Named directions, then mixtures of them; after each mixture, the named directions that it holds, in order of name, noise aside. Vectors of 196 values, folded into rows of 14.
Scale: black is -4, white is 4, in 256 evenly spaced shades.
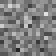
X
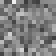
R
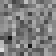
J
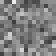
R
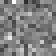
J, R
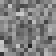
J, R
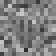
J, R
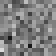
J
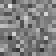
J, X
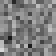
J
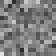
R, X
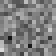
J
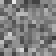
R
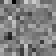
J, R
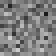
J, X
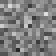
X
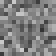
J, R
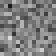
J, X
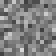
R, X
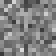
R, X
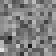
J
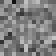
R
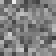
R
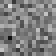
J, X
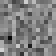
J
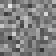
J, X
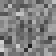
J, R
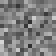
J, X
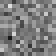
J, X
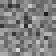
X
